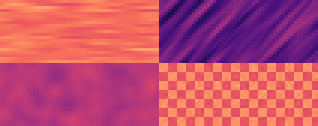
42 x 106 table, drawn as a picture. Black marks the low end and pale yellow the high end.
It is made of 2 by 2 panels. Panel 1,1: high, streaked across, faint in contrast. Panel 1,2: low, slanting up to the right. Panel 2,1: middling, blotchy, faint in contrast. Panel 2,2: high, checkered.
